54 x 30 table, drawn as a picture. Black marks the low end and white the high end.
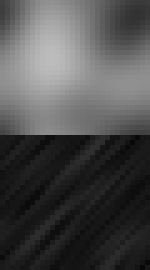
It is made of 2 by 1 panels. Panel 1,1: middling, smooth, strong in contrast. Panel 2,1: very low, slanting up to the right, faint in contrast.
